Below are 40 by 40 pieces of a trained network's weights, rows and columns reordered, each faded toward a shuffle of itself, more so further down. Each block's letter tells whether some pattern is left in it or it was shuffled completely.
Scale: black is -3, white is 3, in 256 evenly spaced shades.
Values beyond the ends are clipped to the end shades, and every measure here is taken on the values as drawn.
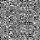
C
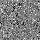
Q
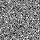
Q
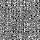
C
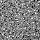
Q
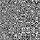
C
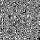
C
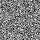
Q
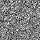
Q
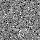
Q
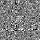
C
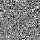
C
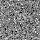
Q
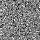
Q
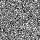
Q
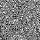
C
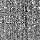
C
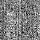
C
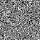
C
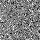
Q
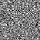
C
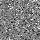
Q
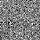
C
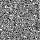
Q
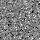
Q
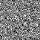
C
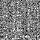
C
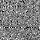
C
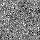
Q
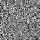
C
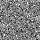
Q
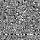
C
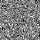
C
